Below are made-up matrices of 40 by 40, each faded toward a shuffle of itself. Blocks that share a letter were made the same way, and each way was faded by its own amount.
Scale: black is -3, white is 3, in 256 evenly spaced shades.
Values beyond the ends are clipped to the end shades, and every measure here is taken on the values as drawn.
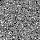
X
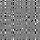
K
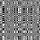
K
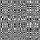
K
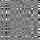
K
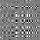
K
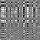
K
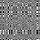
K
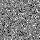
X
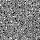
X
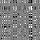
K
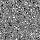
X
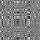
K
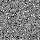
X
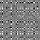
K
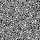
X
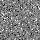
X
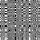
K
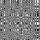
K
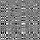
K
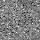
X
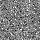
X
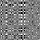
K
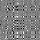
K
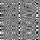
K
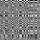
K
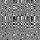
K
